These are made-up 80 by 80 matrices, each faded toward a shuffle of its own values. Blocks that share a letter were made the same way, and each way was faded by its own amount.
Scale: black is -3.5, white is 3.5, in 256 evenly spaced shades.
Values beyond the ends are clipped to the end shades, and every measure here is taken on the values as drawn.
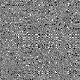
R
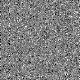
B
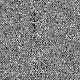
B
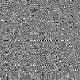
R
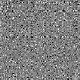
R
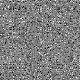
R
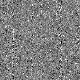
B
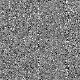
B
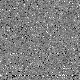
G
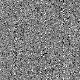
B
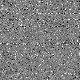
G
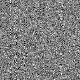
B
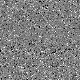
G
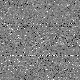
G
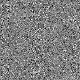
B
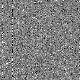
B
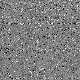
G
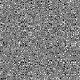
R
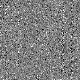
B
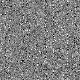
B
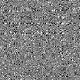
R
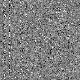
B
